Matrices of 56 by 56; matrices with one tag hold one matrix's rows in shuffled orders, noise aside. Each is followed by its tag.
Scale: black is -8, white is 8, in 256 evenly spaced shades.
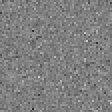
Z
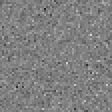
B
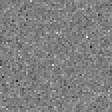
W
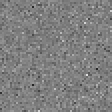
Z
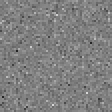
W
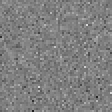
Z
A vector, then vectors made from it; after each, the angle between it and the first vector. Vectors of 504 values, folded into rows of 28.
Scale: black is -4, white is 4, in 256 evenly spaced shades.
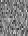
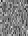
partly opposed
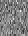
partly aligned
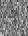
partly aligned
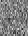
nearly opposite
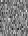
nearly parallel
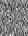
orthogonal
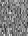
orthogonal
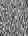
orthogonal
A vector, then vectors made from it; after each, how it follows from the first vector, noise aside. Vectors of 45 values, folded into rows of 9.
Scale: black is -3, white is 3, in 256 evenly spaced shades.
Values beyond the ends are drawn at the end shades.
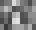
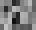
negated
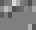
partly zeroed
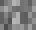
shrunk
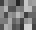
wrapped around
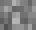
shrunk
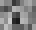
negated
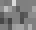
partly zeroed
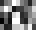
scaled up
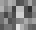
wrapped around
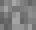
shrunk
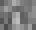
shrunk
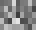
sign-scrambled
